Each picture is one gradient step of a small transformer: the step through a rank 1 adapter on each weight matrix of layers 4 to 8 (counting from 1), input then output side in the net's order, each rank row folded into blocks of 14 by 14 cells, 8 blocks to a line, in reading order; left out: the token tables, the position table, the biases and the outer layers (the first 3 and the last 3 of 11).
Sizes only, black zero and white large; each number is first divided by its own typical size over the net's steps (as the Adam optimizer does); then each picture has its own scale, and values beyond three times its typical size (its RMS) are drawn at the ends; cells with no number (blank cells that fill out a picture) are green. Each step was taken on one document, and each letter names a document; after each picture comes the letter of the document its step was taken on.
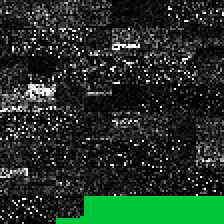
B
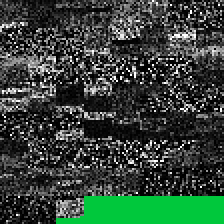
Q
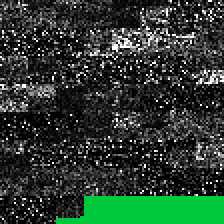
B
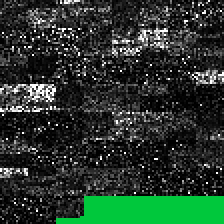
B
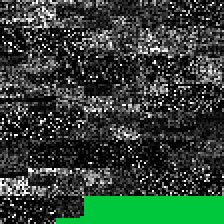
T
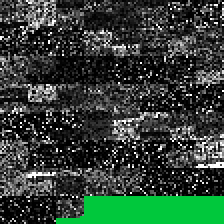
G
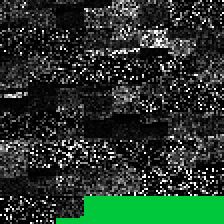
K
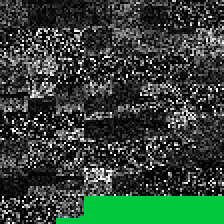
Q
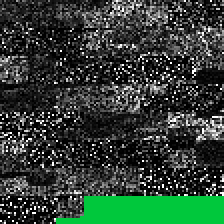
T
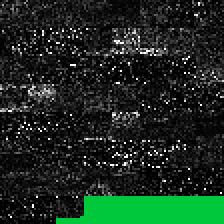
B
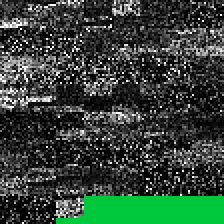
Q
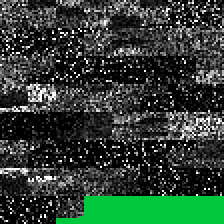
G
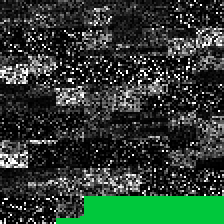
T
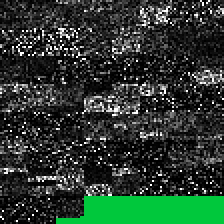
B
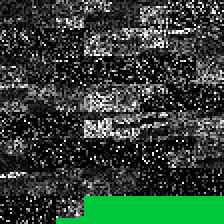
G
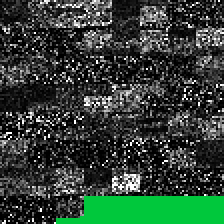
T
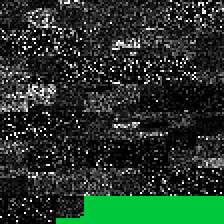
B
